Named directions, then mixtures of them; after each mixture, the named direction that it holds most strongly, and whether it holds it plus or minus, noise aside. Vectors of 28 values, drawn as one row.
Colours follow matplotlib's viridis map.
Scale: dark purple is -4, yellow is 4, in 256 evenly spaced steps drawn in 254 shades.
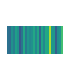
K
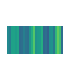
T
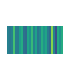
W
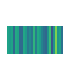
W, minus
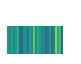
T, plus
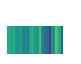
K, minus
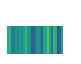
T, minus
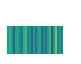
W, minus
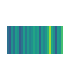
K, plus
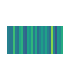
W, plus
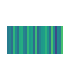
W, plus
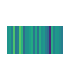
K, minus
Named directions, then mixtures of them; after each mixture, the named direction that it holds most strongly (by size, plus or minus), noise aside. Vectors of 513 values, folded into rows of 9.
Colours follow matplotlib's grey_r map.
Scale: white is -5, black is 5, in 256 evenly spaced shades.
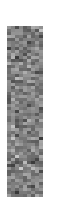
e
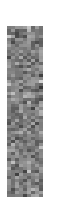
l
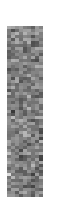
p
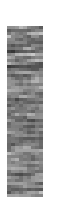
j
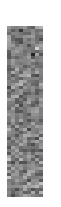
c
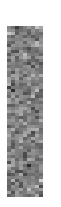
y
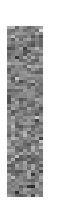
e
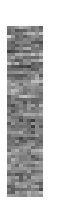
j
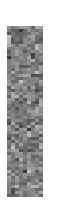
c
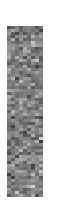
p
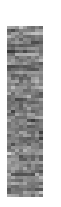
j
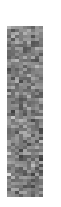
p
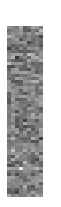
e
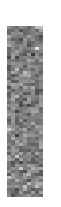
c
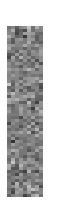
l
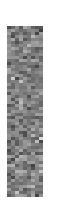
p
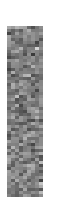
c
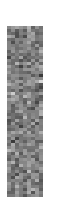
l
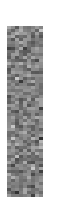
e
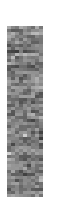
j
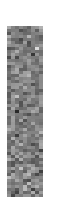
c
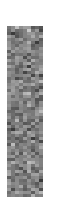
l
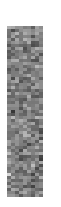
p
